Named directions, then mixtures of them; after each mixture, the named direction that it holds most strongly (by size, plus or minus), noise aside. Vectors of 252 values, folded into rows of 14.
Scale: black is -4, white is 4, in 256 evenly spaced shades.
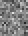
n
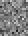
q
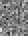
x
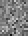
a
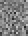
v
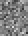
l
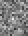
n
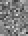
l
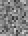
a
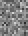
n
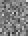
x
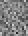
v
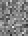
l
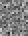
x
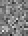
a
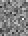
q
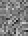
a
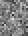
n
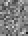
l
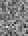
l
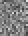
v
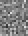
v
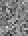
a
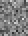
q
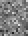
q
